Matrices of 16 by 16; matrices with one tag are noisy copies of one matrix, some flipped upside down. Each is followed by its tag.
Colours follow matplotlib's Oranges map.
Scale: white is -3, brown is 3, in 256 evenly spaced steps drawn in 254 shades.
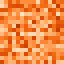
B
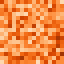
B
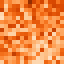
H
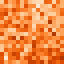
H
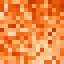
H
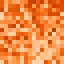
H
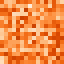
B
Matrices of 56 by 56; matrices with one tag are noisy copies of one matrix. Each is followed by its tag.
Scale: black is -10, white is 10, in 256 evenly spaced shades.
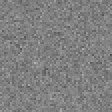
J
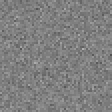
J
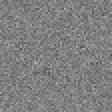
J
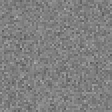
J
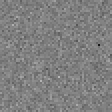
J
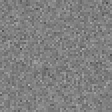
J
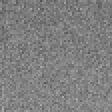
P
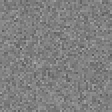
J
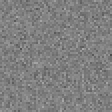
J
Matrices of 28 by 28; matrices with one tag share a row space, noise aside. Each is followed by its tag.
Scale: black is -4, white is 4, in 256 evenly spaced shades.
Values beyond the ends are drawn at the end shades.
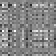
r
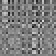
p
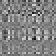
p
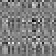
p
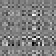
p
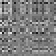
r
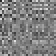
r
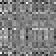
r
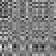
r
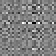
p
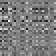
r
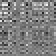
r
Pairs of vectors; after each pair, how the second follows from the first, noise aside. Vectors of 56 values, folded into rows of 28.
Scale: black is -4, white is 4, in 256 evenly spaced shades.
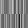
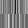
wrapped around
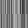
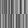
sign-scrambled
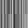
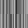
wrapped around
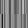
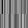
wrapped around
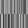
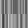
sign-scrambled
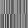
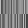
wrapped around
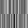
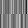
wrapped around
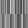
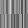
sign-scrambled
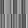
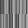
wrapped around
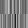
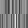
negated
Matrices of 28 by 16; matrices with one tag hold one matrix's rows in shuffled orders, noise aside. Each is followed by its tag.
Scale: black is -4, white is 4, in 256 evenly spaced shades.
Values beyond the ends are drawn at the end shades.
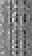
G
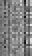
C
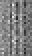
G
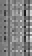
C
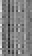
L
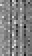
G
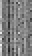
L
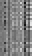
C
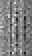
G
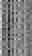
L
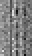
G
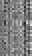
C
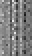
G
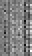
C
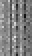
G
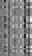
C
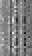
G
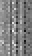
G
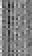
L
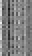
L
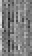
L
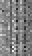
G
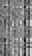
C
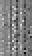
G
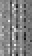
G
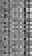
C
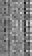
C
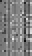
C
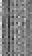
L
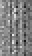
G
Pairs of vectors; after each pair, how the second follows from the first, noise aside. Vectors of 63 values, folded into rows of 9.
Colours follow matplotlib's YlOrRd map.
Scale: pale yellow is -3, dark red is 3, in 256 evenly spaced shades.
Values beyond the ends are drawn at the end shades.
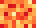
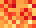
shuffled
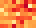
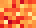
reversed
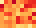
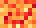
shuffled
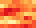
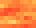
shrunk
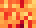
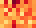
reversed
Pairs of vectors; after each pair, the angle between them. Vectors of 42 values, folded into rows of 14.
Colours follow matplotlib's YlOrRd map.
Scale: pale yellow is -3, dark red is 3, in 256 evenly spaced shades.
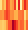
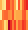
partly aligned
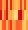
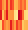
nearly parallel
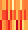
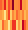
nearly opposite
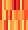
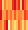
nearly parallel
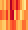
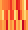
partly aligned
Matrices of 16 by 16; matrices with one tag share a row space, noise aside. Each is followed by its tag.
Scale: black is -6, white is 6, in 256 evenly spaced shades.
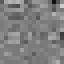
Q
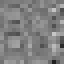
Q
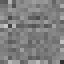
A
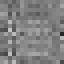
A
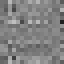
A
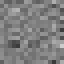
Q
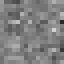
Q
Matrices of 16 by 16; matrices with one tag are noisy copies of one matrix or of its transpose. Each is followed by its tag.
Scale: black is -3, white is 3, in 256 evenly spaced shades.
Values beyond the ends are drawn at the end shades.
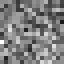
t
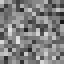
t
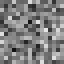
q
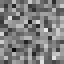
q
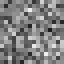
t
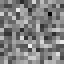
q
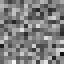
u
